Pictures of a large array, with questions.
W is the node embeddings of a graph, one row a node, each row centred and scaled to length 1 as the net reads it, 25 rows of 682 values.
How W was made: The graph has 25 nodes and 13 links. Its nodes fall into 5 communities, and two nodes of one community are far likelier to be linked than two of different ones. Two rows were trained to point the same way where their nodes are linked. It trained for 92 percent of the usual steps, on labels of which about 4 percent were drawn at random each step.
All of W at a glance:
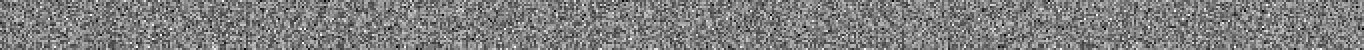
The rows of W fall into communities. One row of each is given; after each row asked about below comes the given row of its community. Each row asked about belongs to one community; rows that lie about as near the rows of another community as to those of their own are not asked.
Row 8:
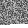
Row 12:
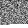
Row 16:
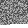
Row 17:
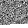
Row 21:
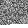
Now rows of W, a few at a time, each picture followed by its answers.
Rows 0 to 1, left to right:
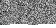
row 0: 21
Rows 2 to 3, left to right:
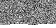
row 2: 16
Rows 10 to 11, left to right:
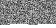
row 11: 12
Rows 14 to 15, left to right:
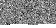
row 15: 8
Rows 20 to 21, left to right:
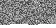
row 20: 17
